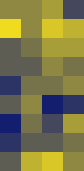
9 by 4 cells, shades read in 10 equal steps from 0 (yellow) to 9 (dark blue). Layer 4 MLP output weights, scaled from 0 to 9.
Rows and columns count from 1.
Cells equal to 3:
4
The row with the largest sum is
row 6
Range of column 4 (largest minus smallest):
6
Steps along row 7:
down up down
